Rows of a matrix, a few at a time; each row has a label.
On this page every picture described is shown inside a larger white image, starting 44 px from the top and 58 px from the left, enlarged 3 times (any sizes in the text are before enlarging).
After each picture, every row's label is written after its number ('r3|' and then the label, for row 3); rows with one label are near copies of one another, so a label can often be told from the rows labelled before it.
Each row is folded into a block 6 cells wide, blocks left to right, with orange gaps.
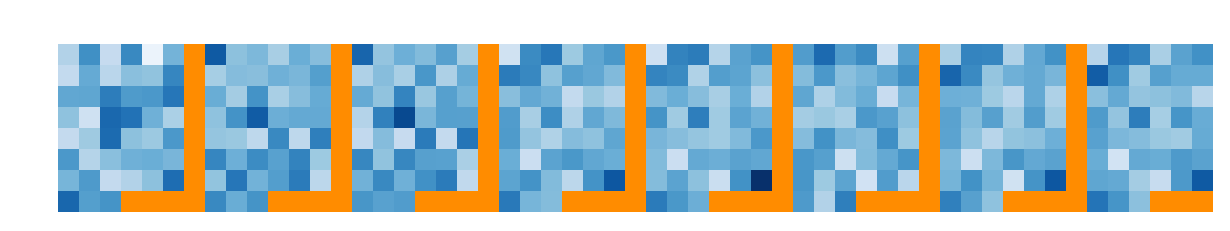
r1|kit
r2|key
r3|key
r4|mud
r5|mud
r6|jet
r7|mud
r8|mud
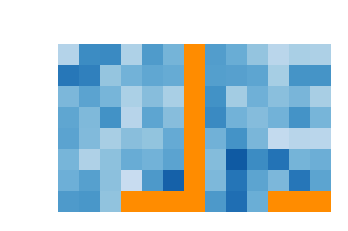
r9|mud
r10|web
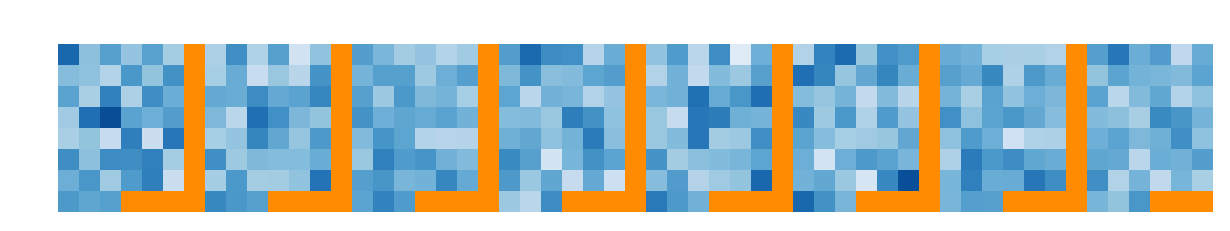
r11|key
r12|kit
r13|web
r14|jet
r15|kit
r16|mud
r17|web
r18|jet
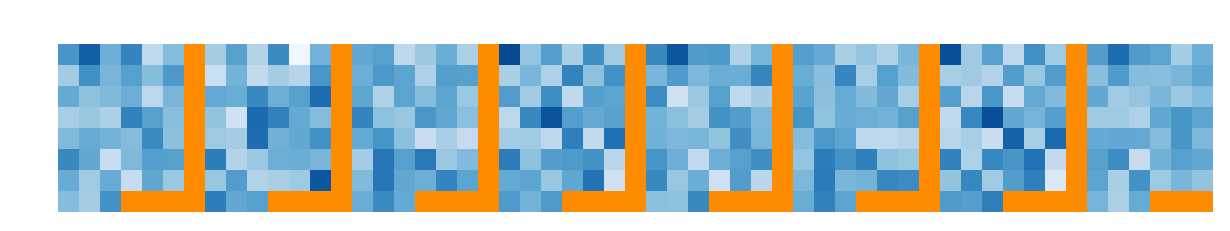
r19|jet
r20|kit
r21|web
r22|key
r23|jet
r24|web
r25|key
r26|jet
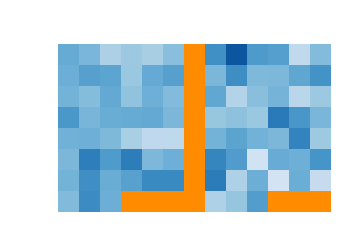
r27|web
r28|jet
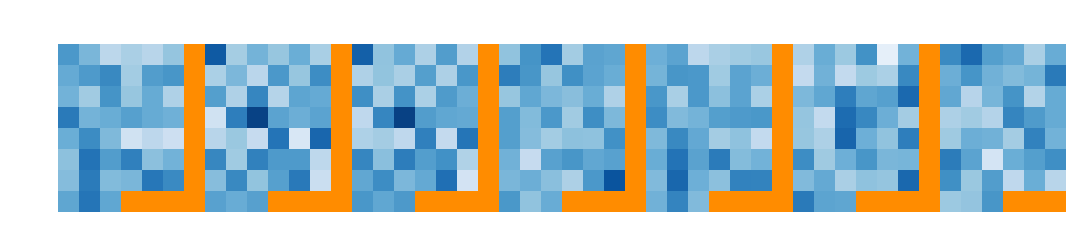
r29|web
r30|key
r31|key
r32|mud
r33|web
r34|kit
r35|jet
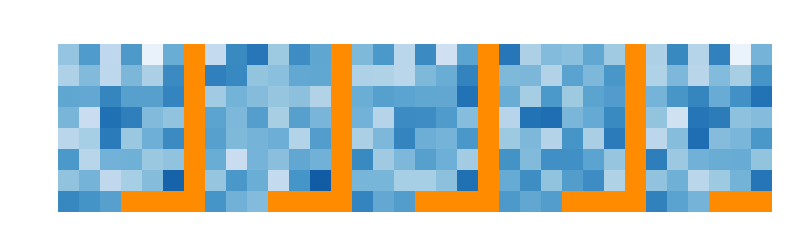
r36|kit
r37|mud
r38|kit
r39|key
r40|kit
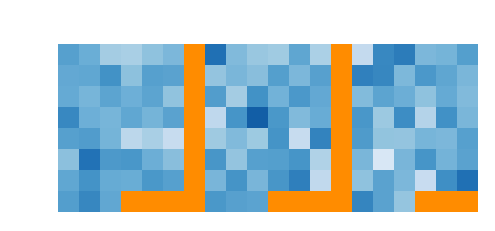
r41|web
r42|key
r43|mud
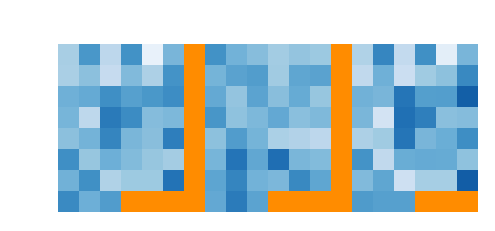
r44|kit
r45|web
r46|kit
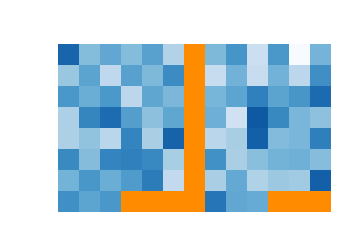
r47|key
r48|kit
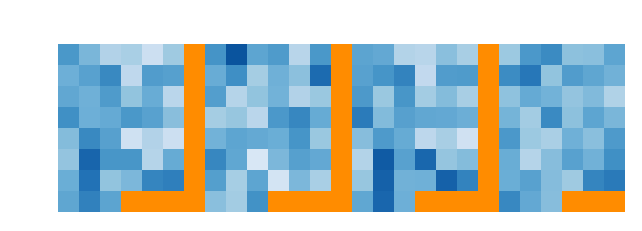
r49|web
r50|jet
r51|web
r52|mud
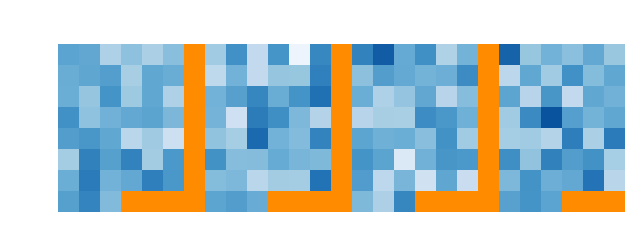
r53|web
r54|kit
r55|jet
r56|key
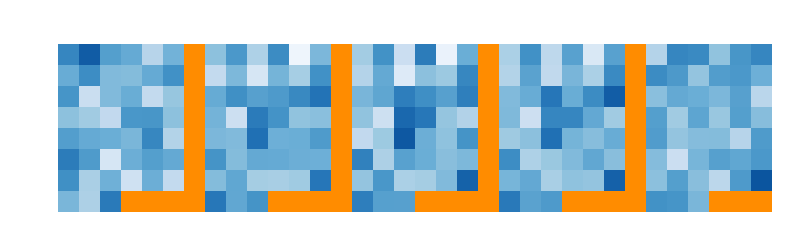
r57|jet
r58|kit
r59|kit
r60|kit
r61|mud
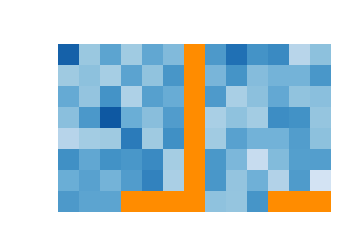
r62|key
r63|jet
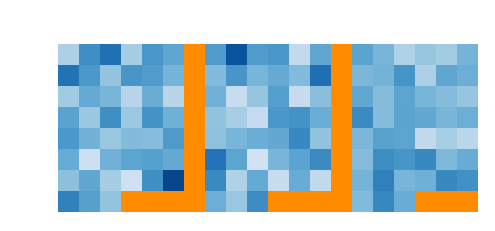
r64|mud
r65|jet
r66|web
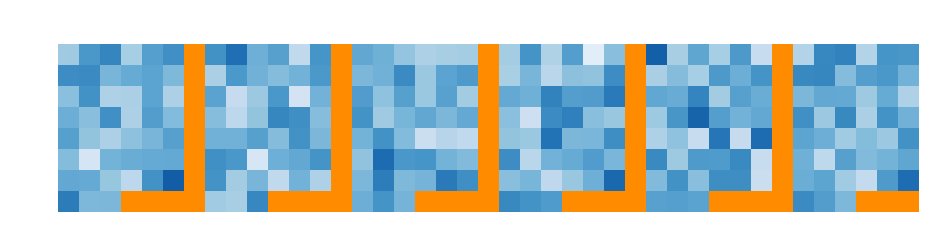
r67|mud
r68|jet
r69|web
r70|kit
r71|key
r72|mud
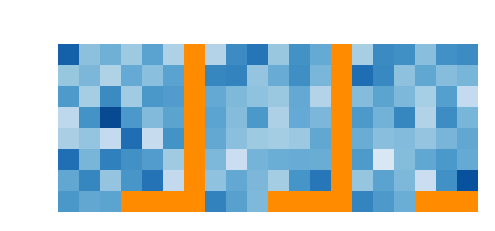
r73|key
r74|mud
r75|mud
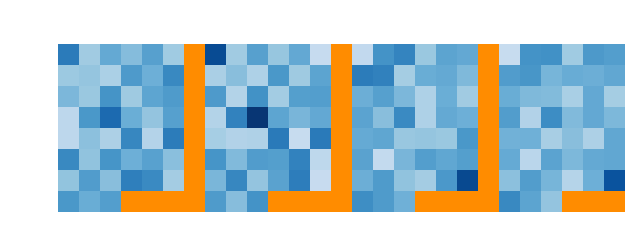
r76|key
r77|key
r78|mud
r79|mud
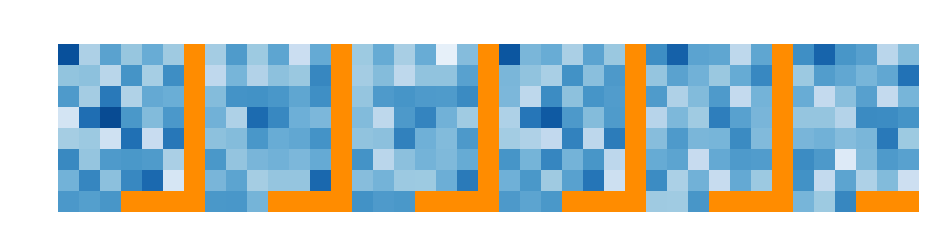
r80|key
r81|kit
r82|kit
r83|key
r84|jet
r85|jet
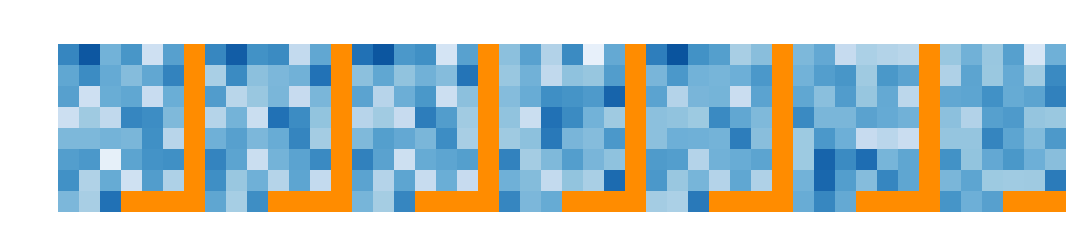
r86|jet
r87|jet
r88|jet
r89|kit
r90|jet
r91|web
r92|kit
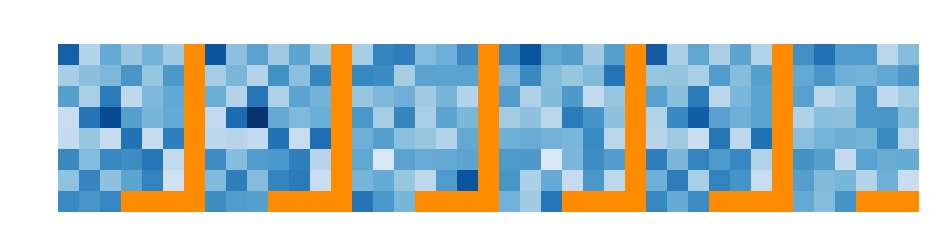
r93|key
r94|key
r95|mud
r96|jet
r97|key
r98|jet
